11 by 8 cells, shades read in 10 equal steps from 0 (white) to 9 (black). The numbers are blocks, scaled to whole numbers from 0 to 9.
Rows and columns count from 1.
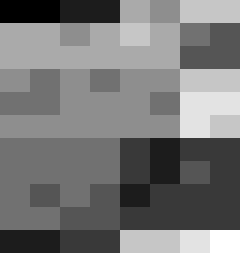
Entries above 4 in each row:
4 2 2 2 3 0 8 8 8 8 4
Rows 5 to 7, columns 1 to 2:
5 5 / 4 4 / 5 5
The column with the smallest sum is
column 7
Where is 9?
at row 1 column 1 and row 1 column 2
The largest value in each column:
9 9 8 8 8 8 7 7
